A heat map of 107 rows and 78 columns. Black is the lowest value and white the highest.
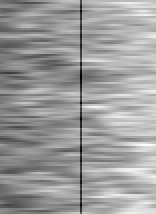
Overall the values sit about 60% of the way up the scale. There is an overall slope up to the right. Column 41 differs from the columns beside it.
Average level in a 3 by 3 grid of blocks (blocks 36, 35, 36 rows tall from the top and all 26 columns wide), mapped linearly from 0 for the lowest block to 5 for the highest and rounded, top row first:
025 / 025 / 025
